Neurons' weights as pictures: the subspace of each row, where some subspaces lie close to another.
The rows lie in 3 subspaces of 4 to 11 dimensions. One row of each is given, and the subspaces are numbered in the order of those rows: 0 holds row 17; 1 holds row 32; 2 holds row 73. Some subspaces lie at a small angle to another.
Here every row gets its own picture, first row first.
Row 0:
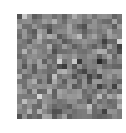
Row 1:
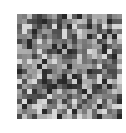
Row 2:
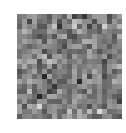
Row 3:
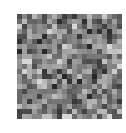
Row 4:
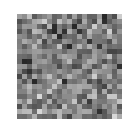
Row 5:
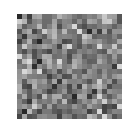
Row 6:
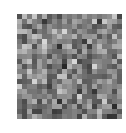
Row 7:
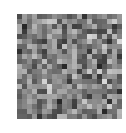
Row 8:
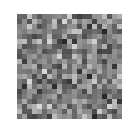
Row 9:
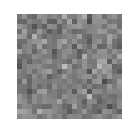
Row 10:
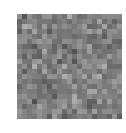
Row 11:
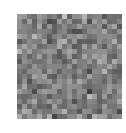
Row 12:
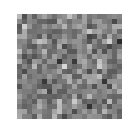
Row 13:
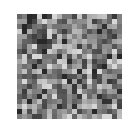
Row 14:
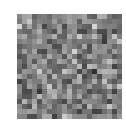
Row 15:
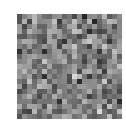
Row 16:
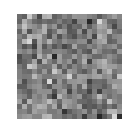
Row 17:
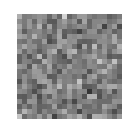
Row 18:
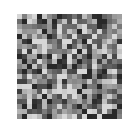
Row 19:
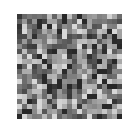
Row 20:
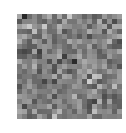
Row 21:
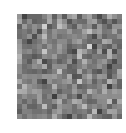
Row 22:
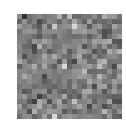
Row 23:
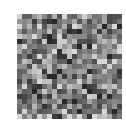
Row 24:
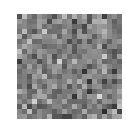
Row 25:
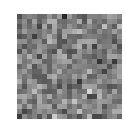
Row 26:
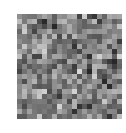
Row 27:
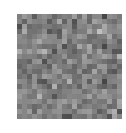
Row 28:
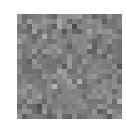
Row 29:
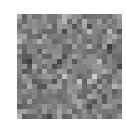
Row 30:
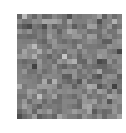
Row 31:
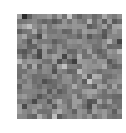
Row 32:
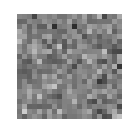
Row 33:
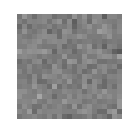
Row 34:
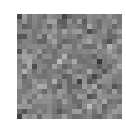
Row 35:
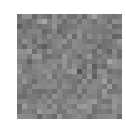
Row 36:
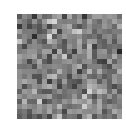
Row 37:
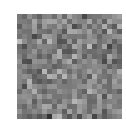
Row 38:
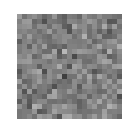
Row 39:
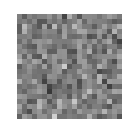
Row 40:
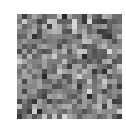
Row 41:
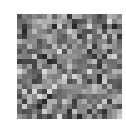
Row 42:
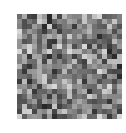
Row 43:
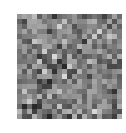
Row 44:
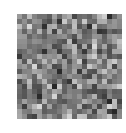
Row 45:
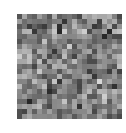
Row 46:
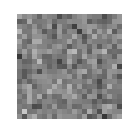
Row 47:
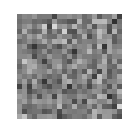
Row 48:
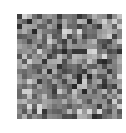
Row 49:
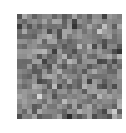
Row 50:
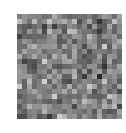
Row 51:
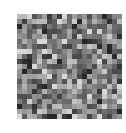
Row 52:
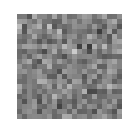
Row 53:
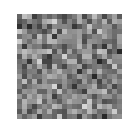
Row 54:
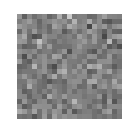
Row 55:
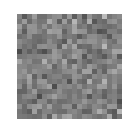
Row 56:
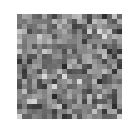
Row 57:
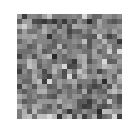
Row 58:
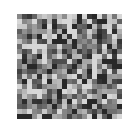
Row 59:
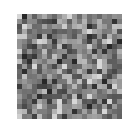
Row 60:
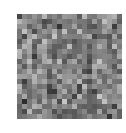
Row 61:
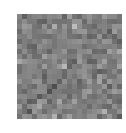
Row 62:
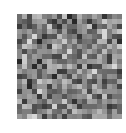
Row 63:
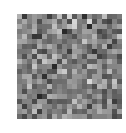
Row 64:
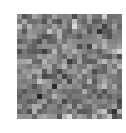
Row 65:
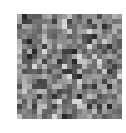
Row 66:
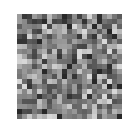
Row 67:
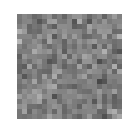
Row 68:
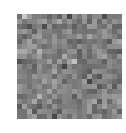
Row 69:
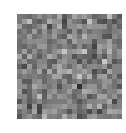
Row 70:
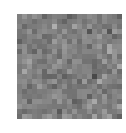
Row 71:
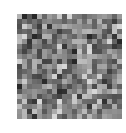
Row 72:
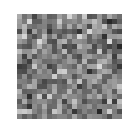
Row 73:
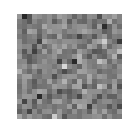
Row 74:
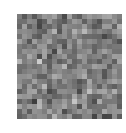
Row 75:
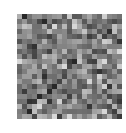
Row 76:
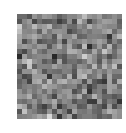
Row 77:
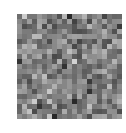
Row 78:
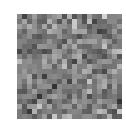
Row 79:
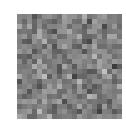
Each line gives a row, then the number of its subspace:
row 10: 1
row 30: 1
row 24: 1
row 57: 1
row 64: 0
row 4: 1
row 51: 1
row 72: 2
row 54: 2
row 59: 0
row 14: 2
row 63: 2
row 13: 1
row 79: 2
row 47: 1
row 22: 2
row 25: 0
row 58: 1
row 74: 1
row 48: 2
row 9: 2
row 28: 2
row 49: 0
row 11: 0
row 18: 1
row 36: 1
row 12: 0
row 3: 0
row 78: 0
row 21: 2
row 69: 2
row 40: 2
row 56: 1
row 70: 1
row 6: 1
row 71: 1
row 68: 1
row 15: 2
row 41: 2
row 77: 0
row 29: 0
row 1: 2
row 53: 1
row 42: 1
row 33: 0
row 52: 1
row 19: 0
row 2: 2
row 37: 0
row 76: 1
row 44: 2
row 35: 1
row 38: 2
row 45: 1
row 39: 0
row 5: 1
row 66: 2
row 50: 1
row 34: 0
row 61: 0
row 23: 0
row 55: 0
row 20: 1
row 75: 0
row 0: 2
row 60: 1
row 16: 1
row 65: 2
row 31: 1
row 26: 1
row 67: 1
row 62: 2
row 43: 1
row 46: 1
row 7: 0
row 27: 0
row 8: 2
